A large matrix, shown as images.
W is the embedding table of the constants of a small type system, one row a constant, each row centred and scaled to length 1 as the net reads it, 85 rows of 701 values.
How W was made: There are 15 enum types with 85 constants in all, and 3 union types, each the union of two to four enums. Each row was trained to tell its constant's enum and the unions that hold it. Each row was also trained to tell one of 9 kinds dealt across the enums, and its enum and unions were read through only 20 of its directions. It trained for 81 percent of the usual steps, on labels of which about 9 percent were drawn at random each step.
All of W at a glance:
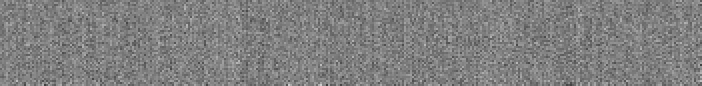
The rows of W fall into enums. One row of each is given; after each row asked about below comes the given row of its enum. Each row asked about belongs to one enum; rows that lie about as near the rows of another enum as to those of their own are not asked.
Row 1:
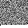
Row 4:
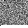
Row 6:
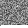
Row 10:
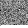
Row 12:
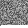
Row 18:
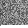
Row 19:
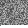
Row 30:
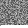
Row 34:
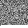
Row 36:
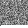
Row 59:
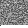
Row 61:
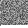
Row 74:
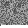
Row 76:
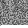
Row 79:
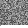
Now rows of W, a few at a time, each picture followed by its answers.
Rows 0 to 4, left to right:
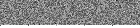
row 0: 59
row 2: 76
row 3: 79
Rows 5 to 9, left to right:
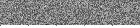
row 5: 59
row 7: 61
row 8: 30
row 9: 34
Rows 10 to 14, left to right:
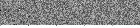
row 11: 74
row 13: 76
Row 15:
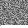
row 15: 4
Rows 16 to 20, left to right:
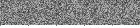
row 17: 10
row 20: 12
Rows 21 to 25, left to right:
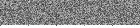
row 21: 10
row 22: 18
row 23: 18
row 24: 76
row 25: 19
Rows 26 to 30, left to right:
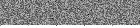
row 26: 4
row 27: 79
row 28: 18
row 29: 61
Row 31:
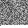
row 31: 19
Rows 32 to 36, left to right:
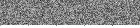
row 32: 76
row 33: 74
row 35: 61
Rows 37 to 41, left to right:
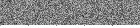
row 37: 4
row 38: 30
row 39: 19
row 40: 19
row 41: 19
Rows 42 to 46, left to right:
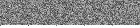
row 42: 1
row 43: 59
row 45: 18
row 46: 12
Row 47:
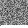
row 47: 4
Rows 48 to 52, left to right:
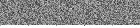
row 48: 34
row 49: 79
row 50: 30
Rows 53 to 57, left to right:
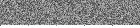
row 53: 61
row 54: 12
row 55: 76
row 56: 19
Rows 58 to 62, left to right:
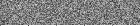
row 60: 6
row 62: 34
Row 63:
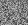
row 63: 34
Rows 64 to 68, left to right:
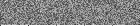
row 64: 18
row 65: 6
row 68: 4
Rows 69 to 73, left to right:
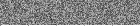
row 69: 74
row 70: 6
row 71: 34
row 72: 59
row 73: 76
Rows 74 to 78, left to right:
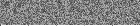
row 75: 18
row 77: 4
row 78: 34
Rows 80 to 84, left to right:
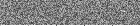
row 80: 10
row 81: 10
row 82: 12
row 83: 61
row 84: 61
